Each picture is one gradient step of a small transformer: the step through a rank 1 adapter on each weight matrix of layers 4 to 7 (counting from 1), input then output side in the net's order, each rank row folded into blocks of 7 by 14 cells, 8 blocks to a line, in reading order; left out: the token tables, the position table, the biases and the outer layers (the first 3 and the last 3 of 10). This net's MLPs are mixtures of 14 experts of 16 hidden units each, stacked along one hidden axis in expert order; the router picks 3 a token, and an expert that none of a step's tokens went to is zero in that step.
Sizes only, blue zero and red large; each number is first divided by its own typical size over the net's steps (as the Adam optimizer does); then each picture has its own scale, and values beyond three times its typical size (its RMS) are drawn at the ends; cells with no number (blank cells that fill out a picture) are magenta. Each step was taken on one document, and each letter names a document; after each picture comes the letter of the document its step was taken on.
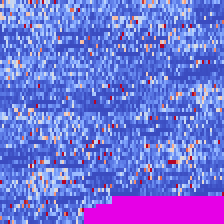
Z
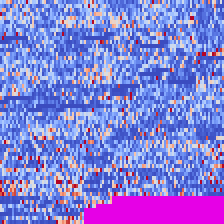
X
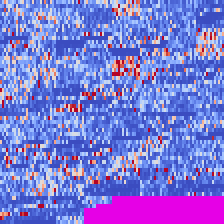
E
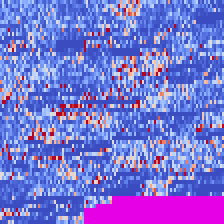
E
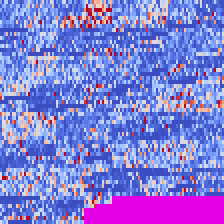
X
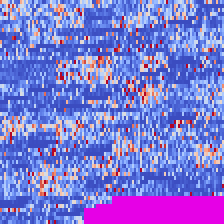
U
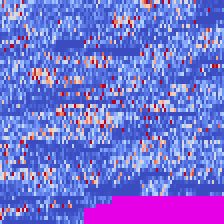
E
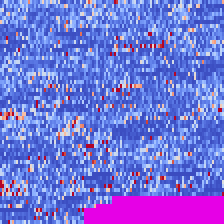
Z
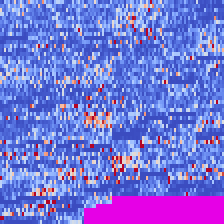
E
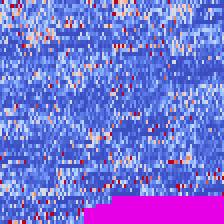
Z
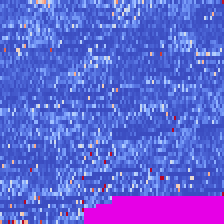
Z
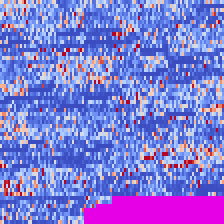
U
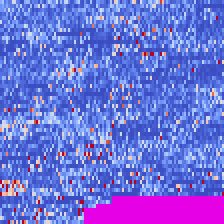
Z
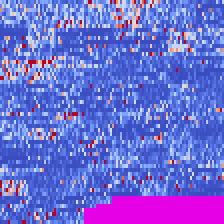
Z
